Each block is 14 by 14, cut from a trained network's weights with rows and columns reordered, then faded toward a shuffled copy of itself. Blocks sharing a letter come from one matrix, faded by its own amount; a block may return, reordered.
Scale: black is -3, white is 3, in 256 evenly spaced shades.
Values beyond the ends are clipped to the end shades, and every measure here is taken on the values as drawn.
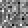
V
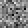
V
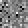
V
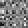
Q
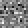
V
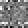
Q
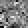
V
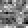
Q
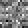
Q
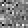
Q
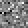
V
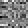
Q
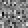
V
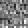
Q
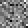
V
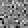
V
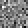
V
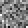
V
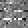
Q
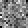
V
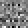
Q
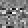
Q
